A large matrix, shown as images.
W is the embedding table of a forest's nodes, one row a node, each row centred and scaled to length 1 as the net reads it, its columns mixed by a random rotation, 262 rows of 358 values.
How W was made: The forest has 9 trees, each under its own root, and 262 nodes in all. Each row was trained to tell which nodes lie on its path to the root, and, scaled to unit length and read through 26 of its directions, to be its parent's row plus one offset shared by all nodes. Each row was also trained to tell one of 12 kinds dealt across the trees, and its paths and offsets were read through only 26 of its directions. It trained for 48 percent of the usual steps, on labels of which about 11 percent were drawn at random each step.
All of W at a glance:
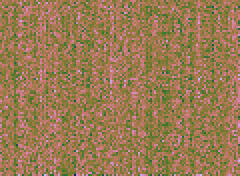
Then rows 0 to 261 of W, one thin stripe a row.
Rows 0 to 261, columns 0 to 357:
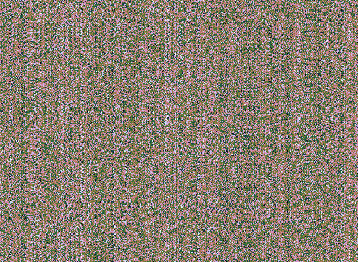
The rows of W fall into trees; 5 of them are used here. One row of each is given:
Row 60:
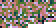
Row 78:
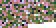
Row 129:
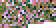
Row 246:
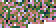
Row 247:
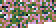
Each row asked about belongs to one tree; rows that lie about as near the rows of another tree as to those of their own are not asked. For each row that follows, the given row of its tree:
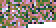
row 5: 78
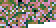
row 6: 78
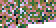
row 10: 246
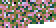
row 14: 129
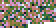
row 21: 129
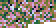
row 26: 78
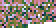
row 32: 129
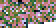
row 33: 78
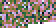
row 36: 60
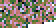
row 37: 60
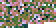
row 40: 246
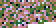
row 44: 78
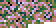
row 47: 78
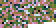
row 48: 78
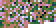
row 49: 129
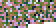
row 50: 60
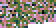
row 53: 246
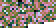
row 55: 78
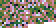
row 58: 78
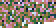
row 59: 246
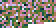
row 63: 60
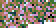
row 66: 129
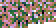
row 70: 60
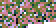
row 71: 246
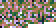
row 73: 60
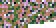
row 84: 129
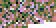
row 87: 246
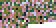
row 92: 78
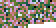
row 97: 60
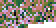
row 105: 246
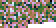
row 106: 78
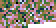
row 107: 246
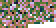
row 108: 129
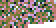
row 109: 129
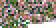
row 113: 246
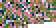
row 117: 60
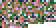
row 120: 60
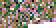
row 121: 246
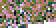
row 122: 246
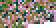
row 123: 129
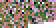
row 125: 246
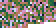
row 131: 60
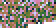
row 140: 246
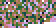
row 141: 60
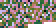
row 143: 247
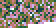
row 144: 246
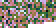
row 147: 246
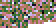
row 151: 129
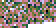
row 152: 246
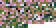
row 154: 246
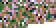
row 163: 247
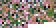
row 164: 78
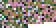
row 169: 60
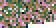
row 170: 246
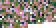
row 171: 60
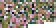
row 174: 129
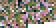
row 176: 78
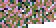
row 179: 60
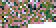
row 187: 247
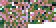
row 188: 129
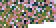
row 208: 129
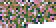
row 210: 246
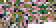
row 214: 78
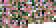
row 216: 60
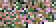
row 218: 129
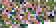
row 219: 129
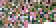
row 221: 129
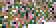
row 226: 247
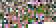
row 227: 78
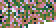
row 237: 246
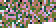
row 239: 78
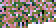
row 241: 60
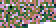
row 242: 129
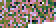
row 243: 246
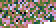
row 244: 129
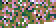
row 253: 247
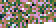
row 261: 78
